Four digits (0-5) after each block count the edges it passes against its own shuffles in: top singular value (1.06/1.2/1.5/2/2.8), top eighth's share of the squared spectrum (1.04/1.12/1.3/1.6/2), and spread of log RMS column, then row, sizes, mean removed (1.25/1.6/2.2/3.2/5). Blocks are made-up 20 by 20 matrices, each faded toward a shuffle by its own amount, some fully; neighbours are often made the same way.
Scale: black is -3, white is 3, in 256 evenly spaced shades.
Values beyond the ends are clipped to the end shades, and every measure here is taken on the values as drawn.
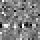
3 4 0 1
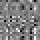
3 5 2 3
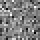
2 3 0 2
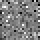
0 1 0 0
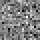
0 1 2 0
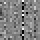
3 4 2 0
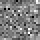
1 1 0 0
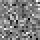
2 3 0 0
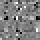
3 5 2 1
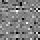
3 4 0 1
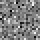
0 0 0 0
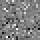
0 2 0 0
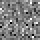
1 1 0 0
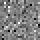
0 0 1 0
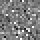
0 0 0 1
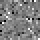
0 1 0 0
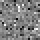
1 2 0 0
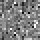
1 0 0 0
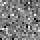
0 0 0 0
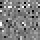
3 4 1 1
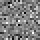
1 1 0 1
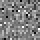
1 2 0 0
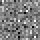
0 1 0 0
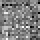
2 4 1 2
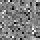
0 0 0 0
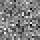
1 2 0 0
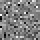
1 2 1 0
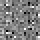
3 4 2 1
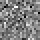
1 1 0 0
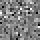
1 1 0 0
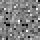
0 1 0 0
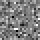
0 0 0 0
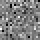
0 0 1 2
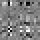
3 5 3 2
